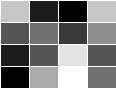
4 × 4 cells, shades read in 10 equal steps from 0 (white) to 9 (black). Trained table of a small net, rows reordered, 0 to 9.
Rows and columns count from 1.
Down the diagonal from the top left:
2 5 1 5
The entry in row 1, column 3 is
9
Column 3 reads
9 7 1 0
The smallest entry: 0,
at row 4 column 3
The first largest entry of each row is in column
3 3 1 1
